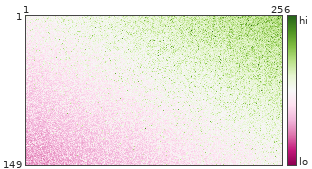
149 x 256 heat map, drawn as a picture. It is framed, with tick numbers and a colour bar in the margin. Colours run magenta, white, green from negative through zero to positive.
The bottom left is the ninth with the lowest average. There is an overall slope up to the top right. No regular stripes run through it. Neither half mirrors the other. Fine speckle covers the field.
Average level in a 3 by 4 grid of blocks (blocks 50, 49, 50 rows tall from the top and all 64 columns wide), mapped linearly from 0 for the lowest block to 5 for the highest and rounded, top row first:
2345 / 1234 / 0123
